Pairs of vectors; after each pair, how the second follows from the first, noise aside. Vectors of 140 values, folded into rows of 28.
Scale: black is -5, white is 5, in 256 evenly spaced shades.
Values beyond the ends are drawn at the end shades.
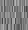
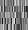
scaled up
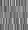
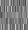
wrapped around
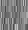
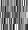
scaled up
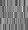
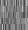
sign-scrambled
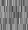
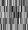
scaled up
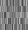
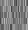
wrapped around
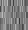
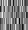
scaled up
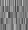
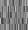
wrapped around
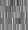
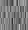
sign-scrambled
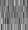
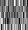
scaled up
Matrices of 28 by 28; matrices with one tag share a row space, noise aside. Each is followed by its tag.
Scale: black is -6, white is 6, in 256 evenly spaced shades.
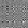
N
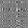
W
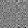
W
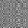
W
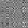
N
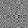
W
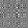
W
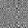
W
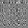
W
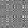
N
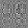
W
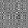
W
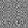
W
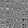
N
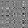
N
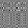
W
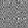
W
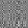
W
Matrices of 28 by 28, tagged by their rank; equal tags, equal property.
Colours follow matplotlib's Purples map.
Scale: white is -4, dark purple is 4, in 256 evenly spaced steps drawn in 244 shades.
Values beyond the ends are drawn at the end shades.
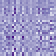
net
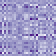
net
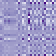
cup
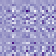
cup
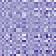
net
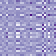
cup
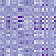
cup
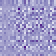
net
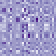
net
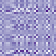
cup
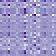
cup
